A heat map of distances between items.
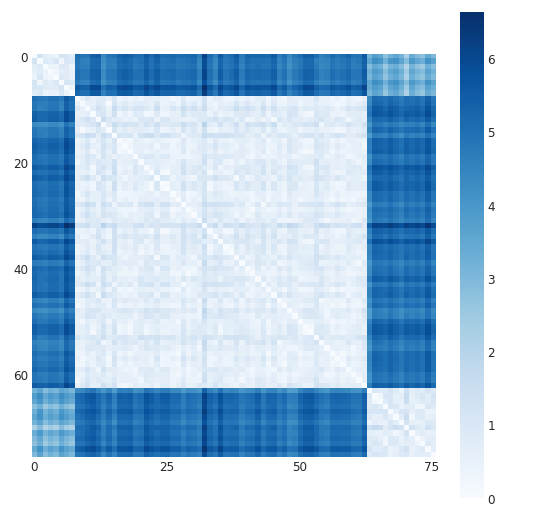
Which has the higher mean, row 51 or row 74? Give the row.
74
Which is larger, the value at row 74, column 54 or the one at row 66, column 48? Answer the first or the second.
the first
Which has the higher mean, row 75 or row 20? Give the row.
75
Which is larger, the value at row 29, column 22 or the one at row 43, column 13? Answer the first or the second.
the second
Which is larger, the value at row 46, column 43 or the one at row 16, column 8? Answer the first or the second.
the first
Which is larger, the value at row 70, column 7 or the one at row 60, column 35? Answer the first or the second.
the first
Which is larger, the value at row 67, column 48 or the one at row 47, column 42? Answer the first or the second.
the first
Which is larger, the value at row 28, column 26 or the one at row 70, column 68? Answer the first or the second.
the second
